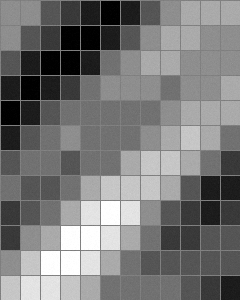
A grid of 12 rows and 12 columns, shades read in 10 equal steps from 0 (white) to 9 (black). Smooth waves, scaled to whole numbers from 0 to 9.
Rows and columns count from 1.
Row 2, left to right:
4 6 7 9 9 8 6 4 3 3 4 4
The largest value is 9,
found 7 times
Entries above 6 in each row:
4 4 4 4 2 1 1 2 4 3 0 2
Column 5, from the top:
8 9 8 5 5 5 5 3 1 0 1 3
